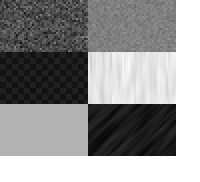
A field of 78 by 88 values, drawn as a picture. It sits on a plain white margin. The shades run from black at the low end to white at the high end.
The table splits into 3 rows of 2 panels. Panel 1,1: low, fine-grained. Panel 1,2: middling, fine-grained, faint in contrast. Panel 2,1: very low, checkered, faint in contrast. Panel 2,2: very high, streaked downward, faint in contrast. Panel 3,1: high, flat. Panel 3,2: very low, slanting up to the right, faint in contrast.
